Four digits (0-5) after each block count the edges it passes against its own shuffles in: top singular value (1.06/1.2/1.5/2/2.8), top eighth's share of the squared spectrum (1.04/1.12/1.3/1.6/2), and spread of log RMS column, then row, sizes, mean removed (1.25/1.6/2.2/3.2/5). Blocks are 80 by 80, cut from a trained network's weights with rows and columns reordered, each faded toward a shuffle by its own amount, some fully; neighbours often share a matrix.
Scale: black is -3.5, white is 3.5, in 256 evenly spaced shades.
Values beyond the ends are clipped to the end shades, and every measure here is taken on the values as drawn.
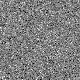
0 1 0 0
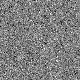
1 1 0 0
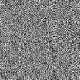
4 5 2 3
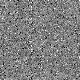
2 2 1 0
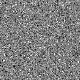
2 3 1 1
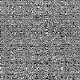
3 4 3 2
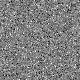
0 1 0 0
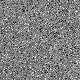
0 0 0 0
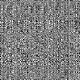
3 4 2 3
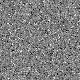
0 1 0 0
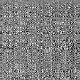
3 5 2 4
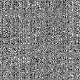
3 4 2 3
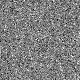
0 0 0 0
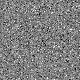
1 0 0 0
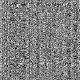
3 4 1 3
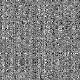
3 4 1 3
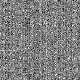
3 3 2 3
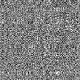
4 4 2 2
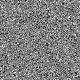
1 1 0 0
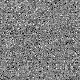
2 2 1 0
